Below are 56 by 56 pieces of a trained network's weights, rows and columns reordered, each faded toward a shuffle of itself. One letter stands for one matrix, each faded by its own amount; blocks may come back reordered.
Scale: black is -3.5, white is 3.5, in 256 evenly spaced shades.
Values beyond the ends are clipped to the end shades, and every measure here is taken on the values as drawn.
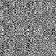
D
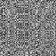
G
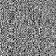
D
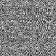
D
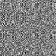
D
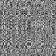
G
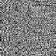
D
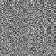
G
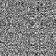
D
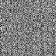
D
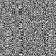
D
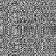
G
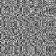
G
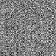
D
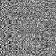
D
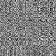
G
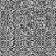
G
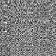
G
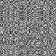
G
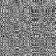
G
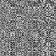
G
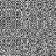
G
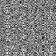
D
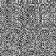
D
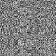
D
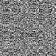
D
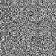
G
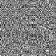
D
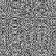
G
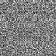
D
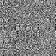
D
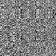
D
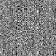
D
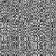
G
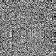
D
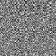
D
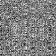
D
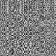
G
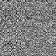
D
